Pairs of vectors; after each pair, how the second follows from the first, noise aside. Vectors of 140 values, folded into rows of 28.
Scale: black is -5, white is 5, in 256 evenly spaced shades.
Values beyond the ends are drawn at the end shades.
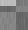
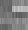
wrapped around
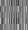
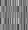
negated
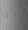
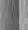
wrapped around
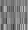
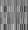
negated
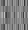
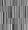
wrapped around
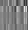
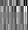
scaled up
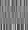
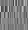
wrapped around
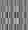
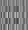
negated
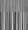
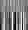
scaled up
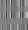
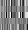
scaled up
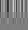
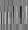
wrapped around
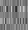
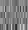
wrapped around
